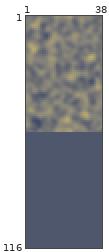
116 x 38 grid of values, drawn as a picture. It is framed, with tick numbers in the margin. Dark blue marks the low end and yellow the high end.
The table splits into 2 rows of 1 panel. Panel 1,1: middling, blotchy. Panel 2,1: low, flat.
